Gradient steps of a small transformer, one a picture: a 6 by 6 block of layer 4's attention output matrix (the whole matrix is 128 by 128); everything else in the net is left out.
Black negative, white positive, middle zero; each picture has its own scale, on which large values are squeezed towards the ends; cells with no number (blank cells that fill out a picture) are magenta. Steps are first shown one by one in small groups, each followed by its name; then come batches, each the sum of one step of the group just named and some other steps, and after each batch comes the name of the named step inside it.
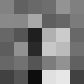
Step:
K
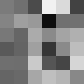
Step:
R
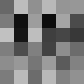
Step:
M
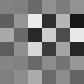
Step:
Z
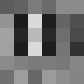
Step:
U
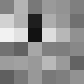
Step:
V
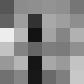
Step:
V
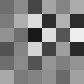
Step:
Z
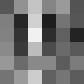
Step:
M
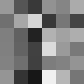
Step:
K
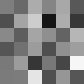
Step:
R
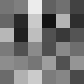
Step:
M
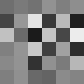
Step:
Z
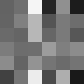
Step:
K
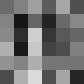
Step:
U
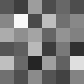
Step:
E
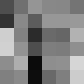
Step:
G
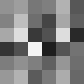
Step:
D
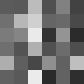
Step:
E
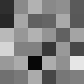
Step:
G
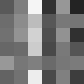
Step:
D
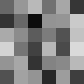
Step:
G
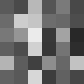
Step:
E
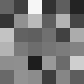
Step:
G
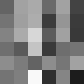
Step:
D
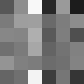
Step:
D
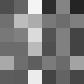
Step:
E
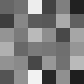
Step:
G
